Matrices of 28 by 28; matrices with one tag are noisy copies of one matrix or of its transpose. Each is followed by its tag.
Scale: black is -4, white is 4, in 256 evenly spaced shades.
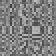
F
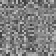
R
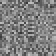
R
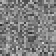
R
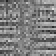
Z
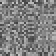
R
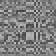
F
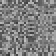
R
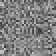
R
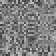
R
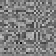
F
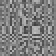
F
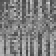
Z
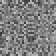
R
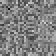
R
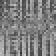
Z
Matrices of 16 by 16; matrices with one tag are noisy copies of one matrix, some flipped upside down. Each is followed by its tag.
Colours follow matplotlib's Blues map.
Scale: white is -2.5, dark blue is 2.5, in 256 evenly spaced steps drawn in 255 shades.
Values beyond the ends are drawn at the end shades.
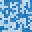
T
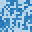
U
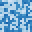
T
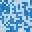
U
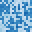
U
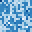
U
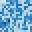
U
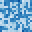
T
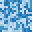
T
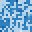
U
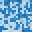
T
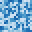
T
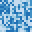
U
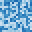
T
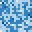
U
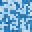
T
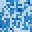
U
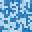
T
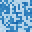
U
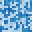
T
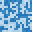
T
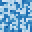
T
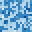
T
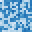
T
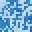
U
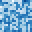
T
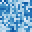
U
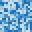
T
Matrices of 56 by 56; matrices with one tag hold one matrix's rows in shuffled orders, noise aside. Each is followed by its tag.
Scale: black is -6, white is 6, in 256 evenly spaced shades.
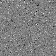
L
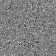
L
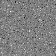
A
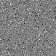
A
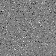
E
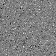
E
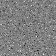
L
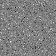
A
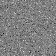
E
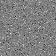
A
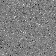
E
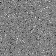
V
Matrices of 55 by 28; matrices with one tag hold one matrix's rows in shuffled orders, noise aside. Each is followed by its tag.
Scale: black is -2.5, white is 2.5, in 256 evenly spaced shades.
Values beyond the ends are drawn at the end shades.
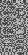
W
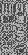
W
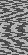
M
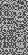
W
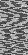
M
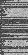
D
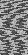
M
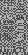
W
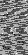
M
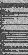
D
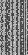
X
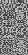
W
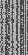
X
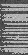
D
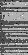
D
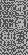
W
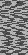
M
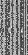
X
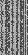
X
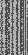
X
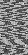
M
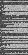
D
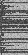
D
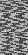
M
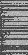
D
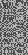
W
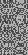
W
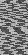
M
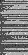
D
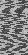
M
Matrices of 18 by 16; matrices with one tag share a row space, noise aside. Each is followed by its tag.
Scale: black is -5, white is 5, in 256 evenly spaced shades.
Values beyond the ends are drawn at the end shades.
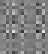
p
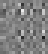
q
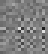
q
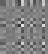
q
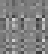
p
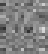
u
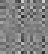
q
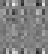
p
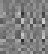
q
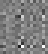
q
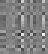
q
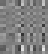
q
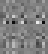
p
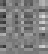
u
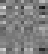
u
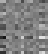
u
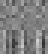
p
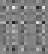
p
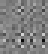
q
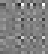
q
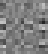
u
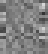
u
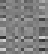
u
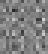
p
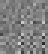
q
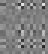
q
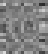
u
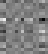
u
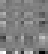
u
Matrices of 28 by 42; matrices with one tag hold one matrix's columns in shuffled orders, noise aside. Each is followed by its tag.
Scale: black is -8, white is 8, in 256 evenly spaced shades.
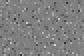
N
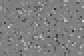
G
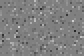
G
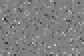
N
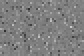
G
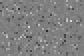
G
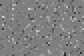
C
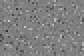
G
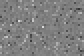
G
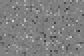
G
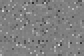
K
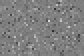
G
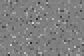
N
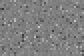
G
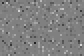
K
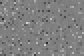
N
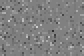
G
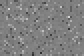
C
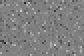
K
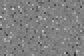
C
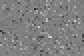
G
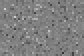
C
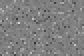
N
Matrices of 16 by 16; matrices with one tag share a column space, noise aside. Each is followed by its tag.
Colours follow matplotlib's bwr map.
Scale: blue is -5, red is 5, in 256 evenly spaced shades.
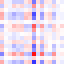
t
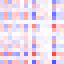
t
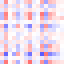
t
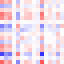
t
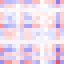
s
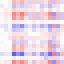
t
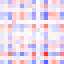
t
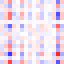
t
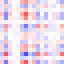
t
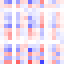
s
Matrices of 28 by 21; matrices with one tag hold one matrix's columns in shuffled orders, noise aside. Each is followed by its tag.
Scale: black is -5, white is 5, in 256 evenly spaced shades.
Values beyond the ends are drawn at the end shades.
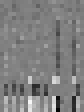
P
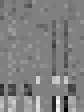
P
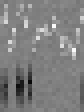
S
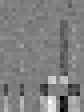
P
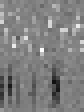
S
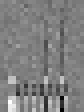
P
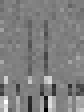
P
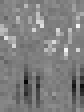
S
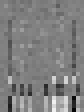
P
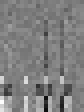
P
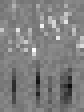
S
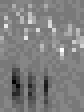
S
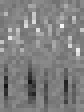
S
